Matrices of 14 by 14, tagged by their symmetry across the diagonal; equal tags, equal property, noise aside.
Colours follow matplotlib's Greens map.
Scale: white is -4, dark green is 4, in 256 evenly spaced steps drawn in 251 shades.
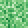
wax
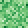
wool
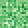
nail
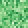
wax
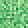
nail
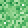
wool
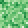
wool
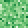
nail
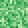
wax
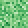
nail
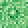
wool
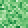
wax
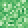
wool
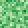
nail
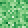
wax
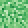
nail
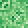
wool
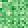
nail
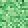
wax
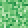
nail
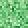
wax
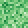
wool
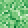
nail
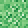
wool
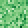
wax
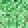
wax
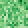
wax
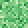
wool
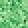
nail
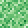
wool
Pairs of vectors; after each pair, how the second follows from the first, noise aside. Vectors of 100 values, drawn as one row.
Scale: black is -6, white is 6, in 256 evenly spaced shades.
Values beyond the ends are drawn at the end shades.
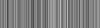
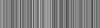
reversed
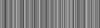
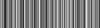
scaled up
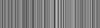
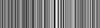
scaled up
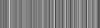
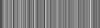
reversed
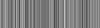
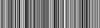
scaled up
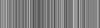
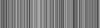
negated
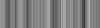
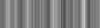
negated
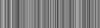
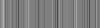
partly zeroed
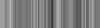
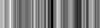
scaled up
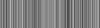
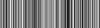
scaled up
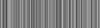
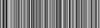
scaled up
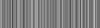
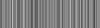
negated
